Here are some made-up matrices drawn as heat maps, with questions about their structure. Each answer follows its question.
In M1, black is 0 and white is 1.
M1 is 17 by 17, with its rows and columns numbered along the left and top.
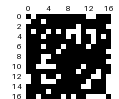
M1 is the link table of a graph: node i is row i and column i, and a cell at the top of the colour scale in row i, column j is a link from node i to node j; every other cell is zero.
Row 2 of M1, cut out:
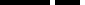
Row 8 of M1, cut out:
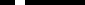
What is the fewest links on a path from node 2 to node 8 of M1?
3
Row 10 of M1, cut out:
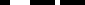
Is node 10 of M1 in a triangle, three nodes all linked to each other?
yes
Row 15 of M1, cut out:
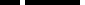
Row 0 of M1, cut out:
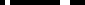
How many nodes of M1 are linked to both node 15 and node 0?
0
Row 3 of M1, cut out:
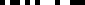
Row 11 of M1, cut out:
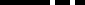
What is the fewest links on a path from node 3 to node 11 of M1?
2
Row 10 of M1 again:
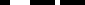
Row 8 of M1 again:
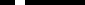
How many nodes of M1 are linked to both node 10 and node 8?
2
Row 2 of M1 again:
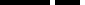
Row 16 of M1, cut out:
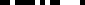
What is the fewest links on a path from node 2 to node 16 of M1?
1
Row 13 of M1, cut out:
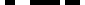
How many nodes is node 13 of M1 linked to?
6
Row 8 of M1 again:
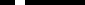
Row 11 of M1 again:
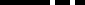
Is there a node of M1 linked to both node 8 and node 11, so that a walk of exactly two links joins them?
no
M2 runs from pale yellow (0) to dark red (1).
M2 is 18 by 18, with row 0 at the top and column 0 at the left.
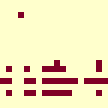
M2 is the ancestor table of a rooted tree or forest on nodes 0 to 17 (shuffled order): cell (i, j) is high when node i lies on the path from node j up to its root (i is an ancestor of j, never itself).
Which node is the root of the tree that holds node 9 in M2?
13
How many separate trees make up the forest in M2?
3
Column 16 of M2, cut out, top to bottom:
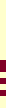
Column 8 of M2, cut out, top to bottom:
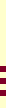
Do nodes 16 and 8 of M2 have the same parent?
no
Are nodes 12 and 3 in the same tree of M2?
no
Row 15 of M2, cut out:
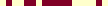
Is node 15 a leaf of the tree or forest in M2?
no
